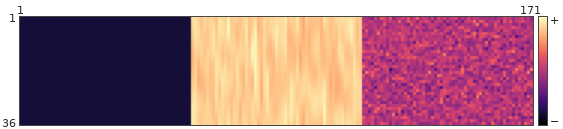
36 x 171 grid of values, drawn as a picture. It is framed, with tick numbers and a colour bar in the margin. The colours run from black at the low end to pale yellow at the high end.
The table splits into one row of 3 panels. Panel 1,1: very low, flat. Panel 1,2: very high, streaked downward, faint in contrast. Panel 1,3: middling, fine-grained.
